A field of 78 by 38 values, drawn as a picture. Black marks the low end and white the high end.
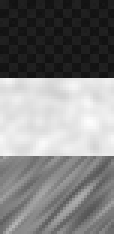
It is made of 3 by 1 panels. Panel 1,1: very low, checkered, faint in contrast. Panel 2,1: very high, blotchy, faint in contrast. Panel 3,1: middling, slanting up to the right.
